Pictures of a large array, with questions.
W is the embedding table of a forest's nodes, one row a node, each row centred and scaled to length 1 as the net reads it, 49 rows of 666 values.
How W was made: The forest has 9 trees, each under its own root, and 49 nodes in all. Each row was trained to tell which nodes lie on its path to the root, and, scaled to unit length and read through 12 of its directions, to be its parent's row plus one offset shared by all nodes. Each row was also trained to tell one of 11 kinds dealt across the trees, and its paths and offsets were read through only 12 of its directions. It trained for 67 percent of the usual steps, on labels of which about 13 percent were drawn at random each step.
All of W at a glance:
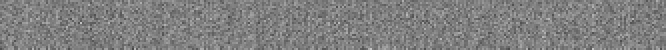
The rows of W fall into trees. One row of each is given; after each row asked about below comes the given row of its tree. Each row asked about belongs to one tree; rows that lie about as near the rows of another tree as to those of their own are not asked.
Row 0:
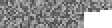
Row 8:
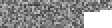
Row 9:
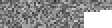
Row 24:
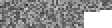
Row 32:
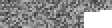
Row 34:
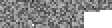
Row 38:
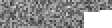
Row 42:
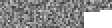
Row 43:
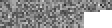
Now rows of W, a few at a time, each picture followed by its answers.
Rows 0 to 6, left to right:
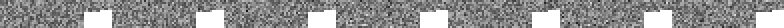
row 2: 9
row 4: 24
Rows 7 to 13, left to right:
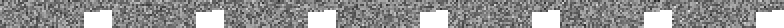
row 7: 0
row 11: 24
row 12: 38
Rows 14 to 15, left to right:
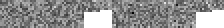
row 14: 0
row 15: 43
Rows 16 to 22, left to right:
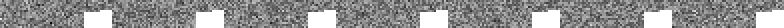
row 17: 43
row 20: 43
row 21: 32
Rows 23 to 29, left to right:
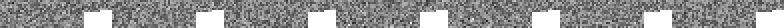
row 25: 8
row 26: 9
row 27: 34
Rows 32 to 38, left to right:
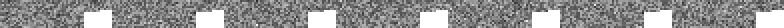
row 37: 24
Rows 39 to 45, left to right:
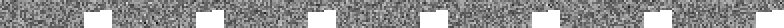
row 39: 8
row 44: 9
